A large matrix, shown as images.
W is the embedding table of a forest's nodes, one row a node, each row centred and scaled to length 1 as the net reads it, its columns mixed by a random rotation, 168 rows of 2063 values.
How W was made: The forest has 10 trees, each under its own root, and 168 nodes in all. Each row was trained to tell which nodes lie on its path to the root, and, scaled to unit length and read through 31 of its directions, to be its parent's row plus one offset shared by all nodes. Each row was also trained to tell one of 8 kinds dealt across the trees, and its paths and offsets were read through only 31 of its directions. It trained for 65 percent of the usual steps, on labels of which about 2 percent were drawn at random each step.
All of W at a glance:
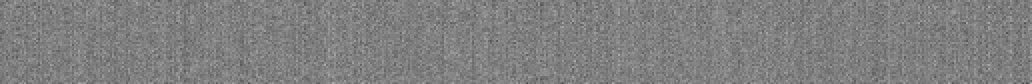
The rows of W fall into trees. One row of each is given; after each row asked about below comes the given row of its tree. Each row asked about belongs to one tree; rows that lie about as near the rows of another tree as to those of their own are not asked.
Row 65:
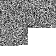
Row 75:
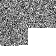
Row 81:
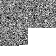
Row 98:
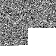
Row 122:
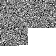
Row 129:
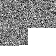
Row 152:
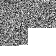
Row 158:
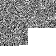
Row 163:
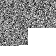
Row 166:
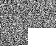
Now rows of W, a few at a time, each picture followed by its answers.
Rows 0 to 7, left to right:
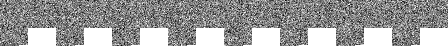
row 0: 122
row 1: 122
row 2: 75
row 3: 158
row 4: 75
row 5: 122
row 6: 152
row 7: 163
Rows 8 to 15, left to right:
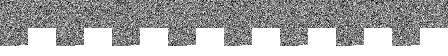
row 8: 163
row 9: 163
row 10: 166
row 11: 122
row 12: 166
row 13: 65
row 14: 166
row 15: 75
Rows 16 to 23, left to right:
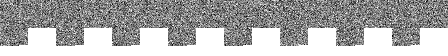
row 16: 158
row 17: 81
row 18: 163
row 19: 163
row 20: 122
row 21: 98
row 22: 98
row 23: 65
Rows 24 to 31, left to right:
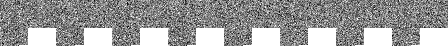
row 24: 98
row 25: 122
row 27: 75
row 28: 98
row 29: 81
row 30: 122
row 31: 65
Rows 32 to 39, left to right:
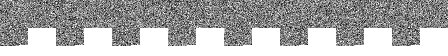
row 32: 122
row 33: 81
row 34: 81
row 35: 98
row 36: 122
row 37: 163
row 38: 65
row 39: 81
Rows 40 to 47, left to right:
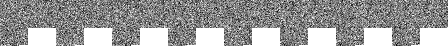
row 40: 129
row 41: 98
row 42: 152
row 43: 65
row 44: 81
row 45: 163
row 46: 81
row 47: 75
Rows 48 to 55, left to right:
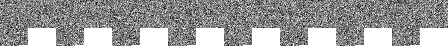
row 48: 158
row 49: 98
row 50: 75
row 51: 158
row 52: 163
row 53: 122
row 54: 75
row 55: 166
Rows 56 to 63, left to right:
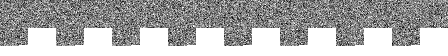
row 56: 152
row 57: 98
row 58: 163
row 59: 163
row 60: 81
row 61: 152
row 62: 129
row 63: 158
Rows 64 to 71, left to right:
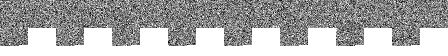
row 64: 122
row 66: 75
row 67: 75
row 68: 152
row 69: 81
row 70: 122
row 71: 163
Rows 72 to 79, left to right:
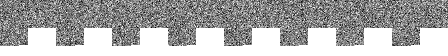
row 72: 129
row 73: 166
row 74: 158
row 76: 75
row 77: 98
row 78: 65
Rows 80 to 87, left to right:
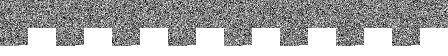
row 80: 163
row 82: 163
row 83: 163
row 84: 65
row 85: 158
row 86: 166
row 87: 81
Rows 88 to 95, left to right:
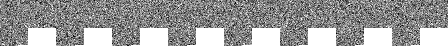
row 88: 166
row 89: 163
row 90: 75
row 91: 129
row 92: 65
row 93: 122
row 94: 152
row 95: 81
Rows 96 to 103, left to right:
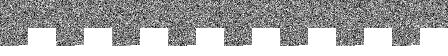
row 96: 98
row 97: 152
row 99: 129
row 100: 166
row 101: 81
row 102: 152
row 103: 98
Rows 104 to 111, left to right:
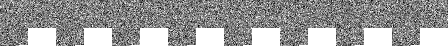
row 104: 122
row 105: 129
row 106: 65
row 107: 163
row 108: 129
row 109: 152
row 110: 166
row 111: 166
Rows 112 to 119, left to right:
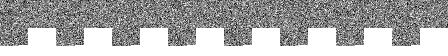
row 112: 166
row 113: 98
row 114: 122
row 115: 152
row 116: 75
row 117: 152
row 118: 65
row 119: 81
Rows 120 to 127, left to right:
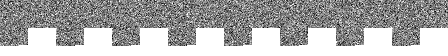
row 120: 163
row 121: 163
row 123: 81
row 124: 158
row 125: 152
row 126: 152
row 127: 122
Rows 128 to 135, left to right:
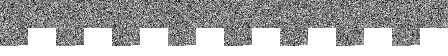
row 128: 163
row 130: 129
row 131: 166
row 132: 158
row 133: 152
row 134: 152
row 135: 65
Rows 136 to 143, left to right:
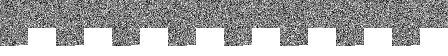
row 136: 166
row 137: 81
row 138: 75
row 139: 129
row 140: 98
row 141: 81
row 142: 129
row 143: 129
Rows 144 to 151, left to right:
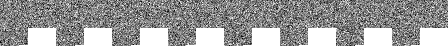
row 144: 75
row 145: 81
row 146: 98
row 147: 65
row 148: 75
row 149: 81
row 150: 122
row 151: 98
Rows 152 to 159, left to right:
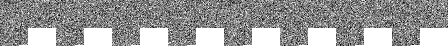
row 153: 122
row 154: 98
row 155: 65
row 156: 152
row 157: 122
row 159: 166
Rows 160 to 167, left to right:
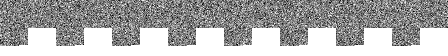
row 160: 163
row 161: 81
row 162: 81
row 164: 98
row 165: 152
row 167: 122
